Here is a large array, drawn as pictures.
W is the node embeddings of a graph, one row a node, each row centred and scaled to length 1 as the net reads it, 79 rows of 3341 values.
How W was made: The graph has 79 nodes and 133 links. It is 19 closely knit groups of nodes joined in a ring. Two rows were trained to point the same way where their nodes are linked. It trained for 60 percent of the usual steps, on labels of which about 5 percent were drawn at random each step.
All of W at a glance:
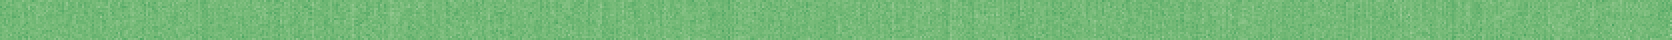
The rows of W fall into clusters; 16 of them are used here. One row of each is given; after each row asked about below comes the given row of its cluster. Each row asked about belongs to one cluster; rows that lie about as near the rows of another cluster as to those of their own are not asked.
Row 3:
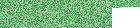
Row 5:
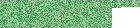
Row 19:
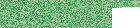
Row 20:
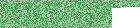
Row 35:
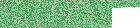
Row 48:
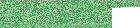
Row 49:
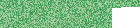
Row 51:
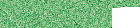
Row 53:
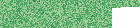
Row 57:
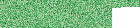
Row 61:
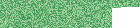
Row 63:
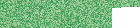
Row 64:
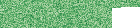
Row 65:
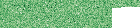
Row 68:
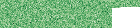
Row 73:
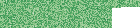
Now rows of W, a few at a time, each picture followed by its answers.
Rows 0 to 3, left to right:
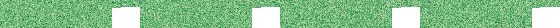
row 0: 57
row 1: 64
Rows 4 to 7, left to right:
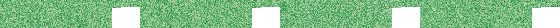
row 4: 63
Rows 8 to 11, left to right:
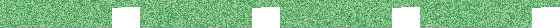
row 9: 5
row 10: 63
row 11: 20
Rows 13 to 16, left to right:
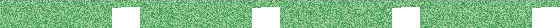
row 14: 5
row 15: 49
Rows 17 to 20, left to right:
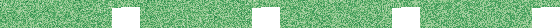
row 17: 51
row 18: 73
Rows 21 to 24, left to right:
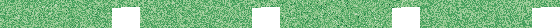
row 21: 73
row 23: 63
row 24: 3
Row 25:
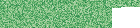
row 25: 65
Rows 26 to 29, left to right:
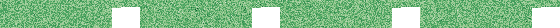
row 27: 3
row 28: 35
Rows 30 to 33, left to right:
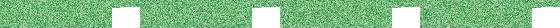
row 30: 3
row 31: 3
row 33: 65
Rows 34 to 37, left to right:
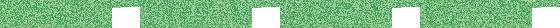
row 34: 48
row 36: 35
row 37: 68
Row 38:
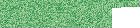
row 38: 19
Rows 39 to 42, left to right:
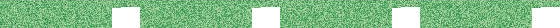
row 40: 61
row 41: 51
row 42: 20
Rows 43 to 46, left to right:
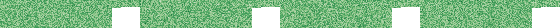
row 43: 57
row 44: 51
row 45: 61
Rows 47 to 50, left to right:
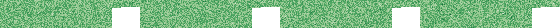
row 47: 35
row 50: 53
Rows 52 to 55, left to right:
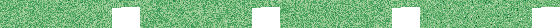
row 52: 19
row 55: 65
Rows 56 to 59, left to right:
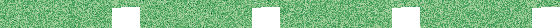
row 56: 73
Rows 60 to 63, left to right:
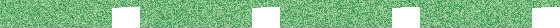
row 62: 57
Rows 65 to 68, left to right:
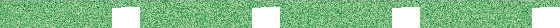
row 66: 48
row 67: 5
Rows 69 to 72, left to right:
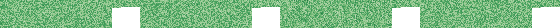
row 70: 20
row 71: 53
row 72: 48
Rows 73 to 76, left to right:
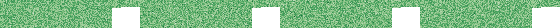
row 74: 73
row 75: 48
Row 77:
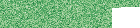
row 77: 61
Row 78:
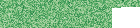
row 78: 49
